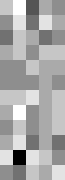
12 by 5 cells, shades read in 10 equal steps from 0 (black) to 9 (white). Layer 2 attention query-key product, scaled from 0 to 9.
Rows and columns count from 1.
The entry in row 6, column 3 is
5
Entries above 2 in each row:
5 5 5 5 5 5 5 5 5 5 4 5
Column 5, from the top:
5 6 5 7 6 5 7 7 7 4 5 8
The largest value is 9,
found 2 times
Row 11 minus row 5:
3 -5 1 1 -1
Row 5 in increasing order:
5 5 6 6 7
